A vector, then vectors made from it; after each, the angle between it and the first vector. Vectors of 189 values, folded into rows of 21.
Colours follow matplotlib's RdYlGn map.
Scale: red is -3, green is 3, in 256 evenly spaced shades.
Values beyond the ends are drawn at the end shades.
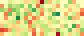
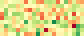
orthogonal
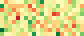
nearly opposite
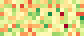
orthogonal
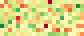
orthogonal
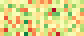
partly aligned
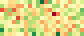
nearly opposite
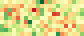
nearly opposite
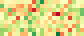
nearly opposite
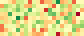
partly aligned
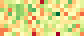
nearly parallel
